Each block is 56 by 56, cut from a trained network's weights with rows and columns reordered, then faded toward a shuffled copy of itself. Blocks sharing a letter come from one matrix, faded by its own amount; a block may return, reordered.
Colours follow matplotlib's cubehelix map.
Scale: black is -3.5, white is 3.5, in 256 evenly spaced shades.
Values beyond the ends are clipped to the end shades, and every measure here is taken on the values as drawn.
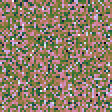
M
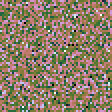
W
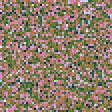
M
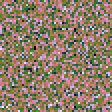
M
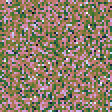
W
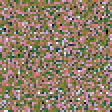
W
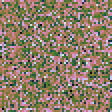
M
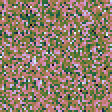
M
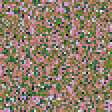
M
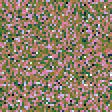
W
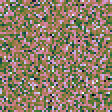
M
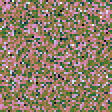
W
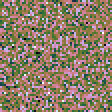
W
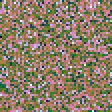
M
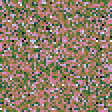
W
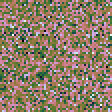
M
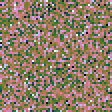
W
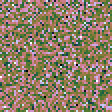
W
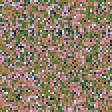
M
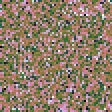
W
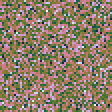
M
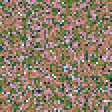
M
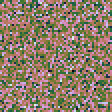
M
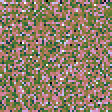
W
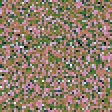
M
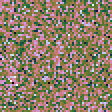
M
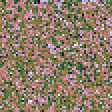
M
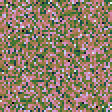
M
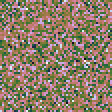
M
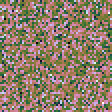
M
